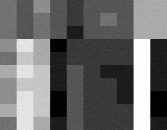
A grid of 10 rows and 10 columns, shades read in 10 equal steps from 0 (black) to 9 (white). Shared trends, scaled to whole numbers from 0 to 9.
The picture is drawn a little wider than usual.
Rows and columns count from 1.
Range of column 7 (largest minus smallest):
3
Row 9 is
6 8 7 0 3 2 2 2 9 0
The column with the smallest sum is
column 4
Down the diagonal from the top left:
4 3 4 0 2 2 2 1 9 1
